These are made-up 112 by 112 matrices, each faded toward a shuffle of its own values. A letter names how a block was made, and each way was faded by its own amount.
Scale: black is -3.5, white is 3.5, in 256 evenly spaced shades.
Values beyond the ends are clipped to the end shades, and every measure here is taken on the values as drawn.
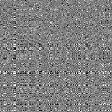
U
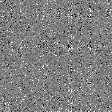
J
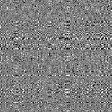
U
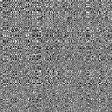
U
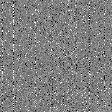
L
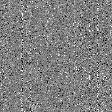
L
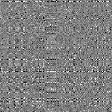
U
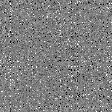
J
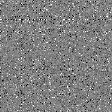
J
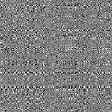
U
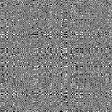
U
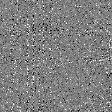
J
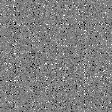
J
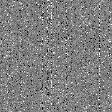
L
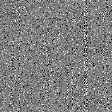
L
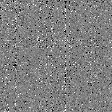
J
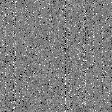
L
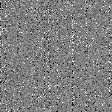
L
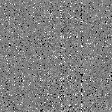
J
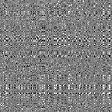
U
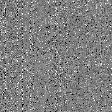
L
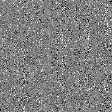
L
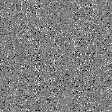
J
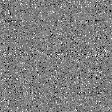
J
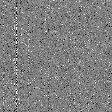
L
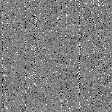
L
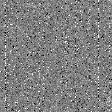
L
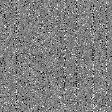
L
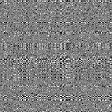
U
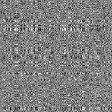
U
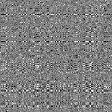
U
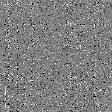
J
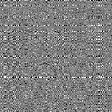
U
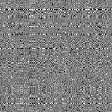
U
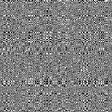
U
